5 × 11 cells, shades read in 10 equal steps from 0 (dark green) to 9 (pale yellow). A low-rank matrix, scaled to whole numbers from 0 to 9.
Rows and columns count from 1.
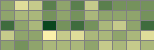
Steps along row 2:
up same down up down up down same same down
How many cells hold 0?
1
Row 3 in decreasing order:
7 6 6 5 5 4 4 2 2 2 0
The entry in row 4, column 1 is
7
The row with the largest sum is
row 4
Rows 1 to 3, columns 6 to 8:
3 7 3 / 4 6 5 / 2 4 6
